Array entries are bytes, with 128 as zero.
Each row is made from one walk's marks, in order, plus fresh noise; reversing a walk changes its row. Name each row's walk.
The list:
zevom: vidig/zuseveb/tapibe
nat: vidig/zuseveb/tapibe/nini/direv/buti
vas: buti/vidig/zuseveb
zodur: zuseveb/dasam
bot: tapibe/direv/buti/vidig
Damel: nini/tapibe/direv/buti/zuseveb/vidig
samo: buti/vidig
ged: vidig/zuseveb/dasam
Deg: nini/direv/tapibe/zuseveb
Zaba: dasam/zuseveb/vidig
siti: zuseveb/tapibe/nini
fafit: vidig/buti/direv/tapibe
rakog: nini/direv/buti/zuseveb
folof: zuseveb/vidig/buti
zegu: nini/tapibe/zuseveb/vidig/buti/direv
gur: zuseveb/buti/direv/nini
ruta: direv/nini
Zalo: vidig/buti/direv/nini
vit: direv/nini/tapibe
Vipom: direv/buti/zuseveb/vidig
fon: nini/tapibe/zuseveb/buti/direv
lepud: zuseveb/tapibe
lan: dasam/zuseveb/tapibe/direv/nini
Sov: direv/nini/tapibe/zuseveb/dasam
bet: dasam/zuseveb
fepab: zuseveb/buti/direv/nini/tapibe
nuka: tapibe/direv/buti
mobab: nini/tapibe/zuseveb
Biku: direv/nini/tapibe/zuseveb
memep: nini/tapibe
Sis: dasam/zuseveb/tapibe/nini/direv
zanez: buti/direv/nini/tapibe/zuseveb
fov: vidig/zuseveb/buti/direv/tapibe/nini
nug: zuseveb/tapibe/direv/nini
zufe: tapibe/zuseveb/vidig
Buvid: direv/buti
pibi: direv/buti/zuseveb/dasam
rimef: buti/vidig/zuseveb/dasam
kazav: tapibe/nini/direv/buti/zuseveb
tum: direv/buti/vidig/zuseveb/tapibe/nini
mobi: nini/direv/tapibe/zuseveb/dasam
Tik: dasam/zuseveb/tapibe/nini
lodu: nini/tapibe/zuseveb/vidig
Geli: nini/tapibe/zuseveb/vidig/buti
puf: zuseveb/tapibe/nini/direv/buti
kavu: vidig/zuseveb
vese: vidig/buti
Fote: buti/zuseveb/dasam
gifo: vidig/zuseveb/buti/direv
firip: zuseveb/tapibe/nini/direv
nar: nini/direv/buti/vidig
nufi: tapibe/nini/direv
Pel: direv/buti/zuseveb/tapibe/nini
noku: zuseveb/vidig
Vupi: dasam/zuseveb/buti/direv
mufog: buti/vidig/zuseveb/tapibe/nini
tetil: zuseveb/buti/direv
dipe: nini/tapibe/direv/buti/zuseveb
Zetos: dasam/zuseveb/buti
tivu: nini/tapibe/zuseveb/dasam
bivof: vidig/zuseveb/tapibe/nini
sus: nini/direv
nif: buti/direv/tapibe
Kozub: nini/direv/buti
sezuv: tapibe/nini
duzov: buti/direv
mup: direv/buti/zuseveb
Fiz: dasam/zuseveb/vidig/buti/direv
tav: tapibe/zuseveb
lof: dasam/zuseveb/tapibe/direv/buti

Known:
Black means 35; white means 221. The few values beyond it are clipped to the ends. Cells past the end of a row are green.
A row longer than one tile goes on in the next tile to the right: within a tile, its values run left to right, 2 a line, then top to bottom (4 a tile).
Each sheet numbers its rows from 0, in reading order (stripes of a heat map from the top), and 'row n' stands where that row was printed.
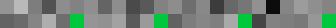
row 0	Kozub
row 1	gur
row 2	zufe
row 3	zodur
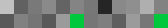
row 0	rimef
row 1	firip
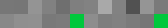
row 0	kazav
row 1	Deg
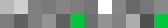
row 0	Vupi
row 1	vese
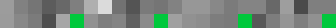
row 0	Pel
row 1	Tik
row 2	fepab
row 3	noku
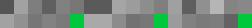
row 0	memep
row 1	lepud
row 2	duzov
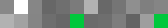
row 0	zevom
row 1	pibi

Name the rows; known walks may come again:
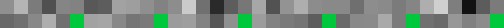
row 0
Kozub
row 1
lepud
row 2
bivof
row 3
duzov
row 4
nuka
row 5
nar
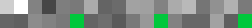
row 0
Zaba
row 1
Sov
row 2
Sis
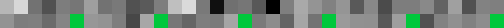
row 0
Tik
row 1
mufog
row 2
Damel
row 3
nufi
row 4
nug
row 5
noku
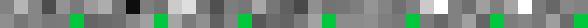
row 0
Deg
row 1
lodu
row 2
lan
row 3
tivu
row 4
kazav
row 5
lof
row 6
nat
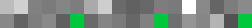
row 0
Vupi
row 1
ged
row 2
vese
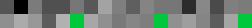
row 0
sezuv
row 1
memep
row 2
siti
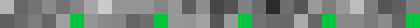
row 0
pibi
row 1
zanez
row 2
gur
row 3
sus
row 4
gifo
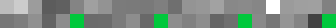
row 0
samo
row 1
Fiz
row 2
mup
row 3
bet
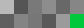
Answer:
rimef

